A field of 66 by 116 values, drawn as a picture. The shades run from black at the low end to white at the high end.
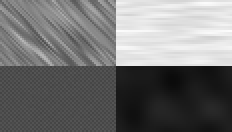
It is made of 2 by 2 panels. Panel 1,1: middling, slanting down to the right. Panel 1,2: very high, streaked across, faint in contrast. Panel 2,1: low, checkered, faint in contrast. Panel 2,2: very low, smooth, faint in contrast.
